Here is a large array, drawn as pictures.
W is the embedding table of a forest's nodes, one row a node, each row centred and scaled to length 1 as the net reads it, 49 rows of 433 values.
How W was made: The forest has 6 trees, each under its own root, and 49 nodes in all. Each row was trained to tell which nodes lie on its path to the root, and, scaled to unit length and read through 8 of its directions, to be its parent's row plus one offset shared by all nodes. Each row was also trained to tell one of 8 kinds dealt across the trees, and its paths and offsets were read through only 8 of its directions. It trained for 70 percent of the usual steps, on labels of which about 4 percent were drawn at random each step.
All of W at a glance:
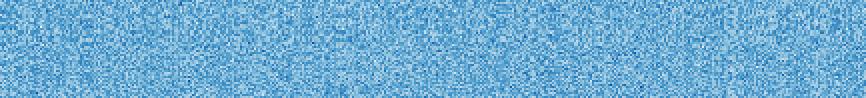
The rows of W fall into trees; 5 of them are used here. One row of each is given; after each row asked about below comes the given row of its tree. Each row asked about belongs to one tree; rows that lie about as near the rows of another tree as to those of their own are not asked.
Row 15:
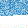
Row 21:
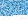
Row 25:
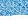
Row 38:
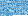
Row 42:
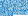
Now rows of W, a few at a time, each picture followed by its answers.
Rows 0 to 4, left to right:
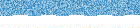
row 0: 38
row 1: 15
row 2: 38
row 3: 21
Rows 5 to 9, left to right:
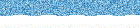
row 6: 25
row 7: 15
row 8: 15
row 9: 25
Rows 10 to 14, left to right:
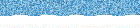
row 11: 38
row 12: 25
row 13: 25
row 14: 25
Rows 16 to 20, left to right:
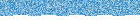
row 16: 15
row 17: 38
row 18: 25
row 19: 15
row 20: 15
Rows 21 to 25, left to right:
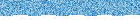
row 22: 25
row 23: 38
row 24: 42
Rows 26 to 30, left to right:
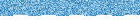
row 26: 42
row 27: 21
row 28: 38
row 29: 38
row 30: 25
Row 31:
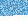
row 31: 21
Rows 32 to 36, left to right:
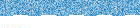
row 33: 38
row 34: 15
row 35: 38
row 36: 25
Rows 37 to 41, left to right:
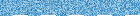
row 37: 25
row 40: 38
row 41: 21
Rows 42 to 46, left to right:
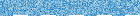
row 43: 25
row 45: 38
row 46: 42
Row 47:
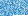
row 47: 15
